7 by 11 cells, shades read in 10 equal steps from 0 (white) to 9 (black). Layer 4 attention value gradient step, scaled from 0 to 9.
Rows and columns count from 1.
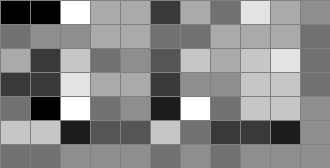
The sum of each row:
47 43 40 45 44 57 48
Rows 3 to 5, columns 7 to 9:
2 3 2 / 4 4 2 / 0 5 2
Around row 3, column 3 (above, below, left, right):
4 1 7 5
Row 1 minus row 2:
4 5 -4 0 0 2 -2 2 -2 0 -1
